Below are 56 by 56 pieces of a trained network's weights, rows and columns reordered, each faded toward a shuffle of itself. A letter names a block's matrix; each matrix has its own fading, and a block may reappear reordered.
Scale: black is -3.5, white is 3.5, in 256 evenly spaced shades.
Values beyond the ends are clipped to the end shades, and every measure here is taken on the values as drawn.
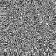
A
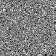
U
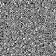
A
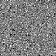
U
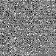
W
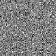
A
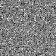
U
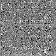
W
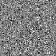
U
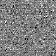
W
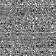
W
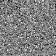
A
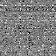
W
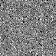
A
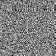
A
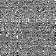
W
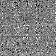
W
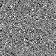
A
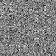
A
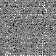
W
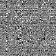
W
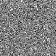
U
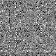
W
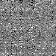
W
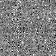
W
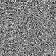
U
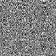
U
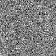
U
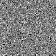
U
